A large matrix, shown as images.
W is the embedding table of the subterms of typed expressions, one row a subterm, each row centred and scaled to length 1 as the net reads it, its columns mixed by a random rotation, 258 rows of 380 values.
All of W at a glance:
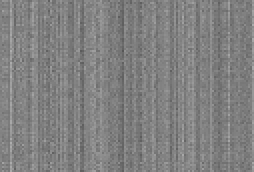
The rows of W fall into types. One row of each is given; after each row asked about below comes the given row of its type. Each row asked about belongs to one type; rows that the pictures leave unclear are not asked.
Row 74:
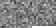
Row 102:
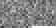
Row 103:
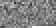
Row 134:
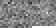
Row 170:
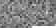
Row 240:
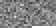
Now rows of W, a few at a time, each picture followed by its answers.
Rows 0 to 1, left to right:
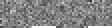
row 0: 102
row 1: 103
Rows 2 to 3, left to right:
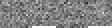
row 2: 170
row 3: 134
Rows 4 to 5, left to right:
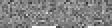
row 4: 170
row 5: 170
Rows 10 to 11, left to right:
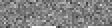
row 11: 74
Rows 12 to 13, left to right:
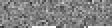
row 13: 103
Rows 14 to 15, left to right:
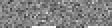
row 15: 102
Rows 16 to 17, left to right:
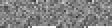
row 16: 103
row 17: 74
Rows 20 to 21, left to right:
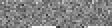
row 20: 102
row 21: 102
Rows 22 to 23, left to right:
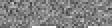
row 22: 103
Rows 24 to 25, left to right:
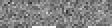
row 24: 134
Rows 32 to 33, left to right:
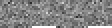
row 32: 134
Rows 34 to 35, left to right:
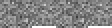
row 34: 74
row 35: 74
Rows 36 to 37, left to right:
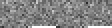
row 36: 102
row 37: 102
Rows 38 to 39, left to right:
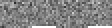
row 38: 103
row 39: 134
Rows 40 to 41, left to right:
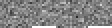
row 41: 74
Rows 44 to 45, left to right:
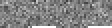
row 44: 103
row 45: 134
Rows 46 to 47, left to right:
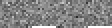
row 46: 134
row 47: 74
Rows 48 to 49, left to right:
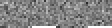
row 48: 103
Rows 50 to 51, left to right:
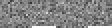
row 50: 170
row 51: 170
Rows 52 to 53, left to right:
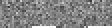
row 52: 134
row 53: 103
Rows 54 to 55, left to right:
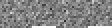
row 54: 170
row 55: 74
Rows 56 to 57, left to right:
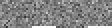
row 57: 102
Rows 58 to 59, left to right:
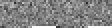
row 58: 103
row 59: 102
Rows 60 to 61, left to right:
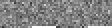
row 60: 74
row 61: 102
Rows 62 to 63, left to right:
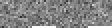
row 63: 134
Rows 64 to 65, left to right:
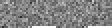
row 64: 74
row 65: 170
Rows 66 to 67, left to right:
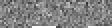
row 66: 134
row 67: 103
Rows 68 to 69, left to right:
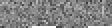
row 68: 170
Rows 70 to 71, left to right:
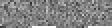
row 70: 103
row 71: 170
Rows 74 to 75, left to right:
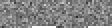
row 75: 74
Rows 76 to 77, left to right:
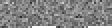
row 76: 74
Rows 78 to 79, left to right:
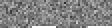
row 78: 103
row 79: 134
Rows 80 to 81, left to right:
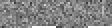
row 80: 74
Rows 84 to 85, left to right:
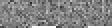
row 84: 170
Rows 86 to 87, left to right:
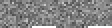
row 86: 74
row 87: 134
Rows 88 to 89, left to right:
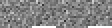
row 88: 170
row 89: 74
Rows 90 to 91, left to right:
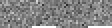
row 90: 170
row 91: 134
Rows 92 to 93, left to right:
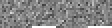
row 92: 170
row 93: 74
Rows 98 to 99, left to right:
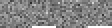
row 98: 170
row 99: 102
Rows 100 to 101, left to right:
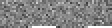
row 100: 102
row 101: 170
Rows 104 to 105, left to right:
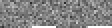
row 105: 134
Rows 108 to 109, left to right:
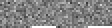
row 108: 102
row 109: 74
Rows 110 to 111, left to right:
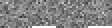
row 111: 134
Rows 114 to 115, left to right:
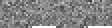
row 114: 134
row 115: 103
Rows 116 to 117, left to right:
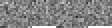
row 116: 103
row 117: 74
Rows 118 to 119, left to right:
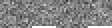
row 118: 74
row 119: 134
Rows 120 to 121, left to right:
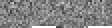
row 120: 103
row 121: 103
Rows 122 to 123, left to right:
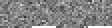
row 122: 240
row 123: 103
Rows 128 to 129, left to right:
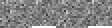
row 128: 102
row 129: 74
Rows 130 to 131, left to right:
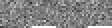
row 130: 102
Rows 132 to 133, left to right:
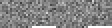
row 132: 170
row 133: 170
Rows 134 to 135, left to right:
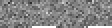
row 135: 74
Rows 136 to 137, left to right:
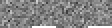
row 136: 74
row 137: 103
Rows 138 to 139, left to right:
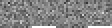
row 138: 134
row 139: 170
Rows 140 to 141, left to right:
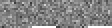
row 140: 74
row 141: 102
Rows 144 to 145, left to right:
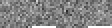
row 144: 170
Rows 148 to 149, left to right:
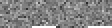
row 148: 240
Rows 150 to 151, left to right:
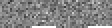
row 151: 134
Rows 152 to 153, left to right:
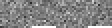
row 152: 102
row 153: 170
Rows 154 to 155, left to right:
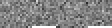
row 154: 170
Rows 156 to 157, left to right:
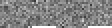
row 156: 103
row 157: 74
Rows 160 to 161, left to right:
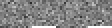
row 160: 102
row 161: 240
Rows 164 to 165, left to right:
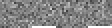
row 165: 103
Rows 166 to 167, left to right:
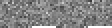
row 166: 134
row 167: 103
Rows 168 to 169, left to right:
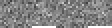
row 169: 134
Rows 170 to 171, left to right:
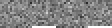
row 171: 102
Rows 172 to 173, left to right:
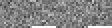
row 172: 240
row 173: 170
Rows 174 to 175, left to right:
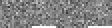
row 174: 134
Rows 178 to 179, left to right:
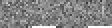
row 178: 134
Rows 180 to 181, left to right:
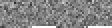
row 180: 103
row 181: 74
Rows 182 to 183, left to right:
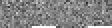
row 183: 170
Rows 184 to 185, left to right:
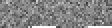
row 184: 74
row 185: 170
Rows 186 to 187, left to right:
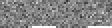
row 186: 102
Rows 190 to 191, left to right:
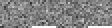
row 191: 74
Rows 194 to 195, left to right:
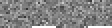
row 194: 240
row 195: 103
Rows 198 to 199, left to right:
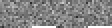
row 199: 74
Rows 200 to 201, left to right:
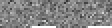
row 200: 170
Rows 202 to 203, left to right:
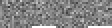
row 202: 134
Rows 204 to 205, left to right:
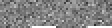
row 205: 170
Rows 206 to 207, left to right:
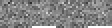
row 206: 134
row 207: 134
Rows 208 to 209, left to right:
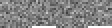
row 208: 170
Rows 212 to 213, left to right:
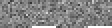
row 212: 170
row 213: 74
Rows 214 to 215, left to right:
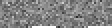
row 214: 134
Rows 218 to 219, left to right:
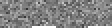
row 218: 240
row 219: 134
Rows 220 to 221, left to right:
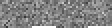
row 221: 134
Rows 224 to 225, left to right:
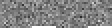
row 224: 74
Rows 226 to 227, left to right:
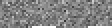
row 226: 134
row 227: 74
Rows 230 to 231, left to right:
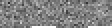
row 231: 134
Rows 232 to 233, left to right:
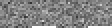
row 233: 74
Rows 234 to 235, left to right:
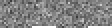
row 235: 74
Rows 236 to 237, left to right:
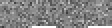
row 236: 170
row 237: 134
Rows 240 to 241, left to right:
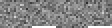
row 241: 170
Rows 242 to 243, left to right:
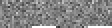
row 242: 134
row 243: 102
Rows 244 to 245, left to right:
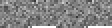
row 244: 103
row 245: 74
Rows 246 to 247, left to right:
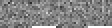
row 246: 134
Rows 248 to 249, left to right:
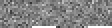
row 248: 134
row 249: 102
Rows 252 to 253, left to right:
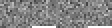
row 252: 103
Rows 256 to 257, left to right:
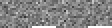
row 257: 74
